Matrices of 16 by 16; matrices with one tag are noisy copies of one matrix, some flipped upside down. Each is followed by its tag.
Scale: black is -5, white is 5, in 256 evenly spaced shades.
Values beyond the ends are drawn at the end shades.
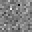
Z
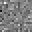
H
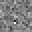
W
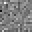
H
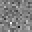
Z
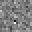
W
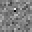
W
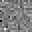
H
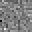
H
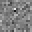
W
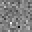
Z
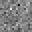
Z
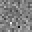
Z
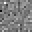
H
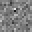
W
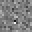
W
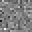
H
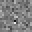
W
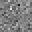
Z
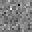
Z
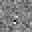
W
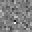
W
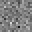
Z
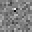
W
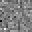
H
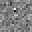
W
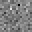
Z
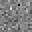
Z
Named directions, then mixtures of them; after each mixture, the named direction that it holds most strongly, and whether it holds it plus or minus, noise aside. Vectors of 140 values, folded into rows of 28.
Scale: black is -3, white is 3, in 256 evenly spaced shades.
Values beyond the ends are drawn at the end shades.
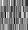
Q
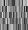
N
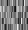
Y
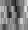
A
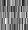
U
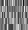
N, minus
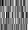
Q, minus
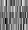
U, minus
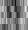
A, plus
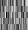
Q, minus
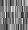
Q, minus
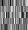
Q, minus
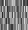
N, minus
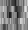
A, plus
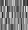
N, minus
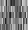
U, minus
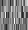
Q, minus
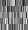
U, plus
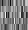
Q, minus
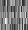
U, plus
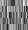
N, plus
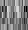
N, plus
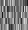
N, minus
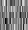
U, minus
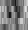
A, plus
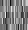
Q, minus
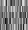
U, minus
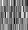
Q, plus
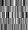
Q, minus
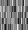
Y, plus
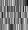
N, minus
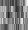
A, plus
